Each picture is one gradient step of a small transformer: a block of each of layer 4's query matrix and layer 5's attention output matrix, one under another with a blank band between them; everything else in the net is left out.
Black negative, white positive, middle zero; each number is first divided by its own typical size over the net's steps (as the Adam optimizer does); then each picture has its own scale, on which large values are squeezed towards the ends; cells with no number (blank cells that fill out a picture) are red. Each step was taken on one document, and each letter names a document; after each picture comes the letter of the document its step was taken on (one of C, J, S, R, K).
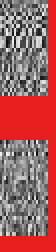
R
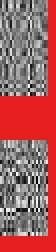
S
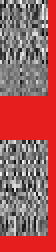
R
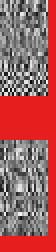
R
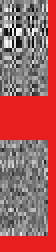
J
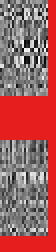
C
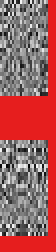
S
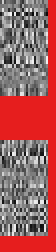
C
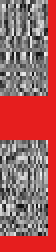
S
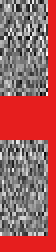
J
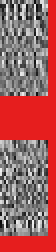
R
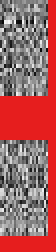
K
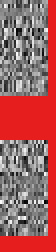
J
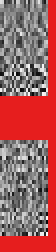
R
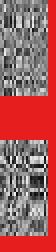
K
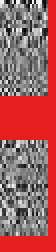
S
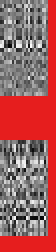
C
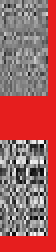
C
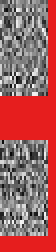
J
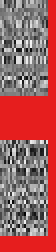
C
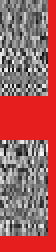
R
